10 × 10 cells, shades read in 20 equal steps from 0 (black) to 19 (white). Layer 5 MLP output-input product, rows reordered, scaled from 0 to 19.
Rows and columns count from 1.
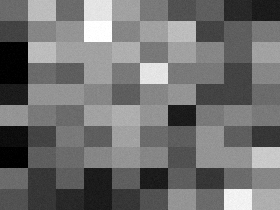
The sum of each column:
41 86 84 103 98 94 85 79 81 92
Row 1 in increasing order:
2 3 6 7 8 8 9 12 14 17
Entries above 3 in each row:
8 10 9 9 9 9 9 9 8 8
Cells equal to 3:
2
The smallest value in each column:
0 4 3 2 4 2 2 4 3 2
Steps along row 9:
down up down up down up down up up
